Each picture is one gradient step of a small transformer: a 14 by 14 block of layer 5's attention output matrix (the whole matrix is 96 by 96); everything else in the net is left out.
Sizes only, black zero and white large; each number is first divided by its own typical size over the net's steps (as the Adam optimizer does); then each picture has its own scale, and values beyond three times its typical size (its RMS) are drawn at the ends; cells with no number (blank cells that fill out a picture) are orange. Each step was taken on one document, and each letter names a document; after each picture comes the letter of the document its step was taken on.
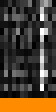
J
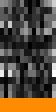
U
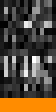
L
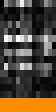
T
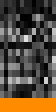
U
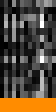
L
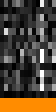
J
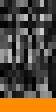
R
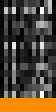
L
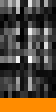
R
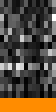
U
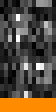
T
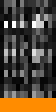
L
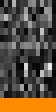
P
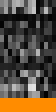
R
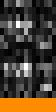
T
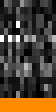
T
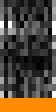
U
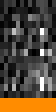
J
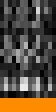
R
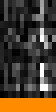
J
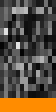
P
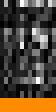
J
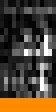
J
